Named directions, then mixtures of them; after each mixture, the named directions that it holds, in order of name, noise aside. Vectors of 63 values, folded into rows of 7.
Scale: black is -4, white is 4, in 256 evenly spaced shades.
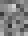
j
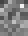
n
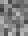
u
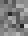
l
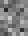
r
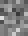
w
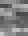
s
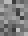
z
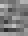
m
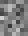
j, w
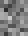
r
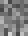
u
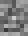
l, m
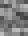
s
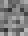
m, r, u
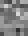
s, z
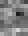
s, w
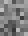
z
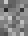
r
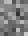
z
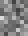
u, w, z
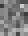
n, s, u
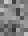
z
